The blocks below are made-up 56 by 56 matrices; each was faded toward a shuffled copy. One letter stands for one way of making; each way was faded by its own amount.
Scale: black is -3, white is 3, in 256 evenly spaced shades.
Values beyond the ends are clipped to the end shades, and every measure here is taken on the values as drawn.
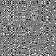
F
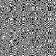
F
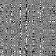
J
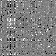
F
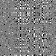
J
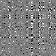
J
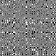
J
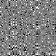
F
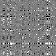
J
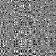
F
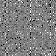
F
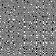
F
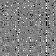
F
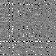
J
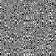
F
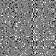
F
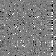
F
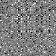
F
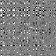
J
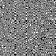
F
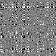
J
